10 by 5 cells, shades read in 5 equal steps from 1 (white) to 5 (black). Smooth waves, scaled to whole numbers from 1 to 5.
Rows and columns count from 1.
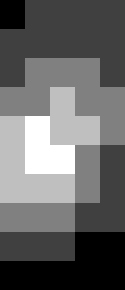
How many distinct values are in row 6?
4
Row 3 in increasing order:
3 3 3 4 4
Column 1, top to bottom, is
5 4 4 3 2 2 2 3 4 5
